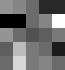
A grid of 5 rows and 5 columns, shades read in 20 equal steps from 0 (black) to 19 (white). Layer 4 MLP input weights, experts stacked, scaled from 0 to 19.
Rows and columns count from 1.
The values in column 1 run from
0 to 11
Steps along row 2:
same up up up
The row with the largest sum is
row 5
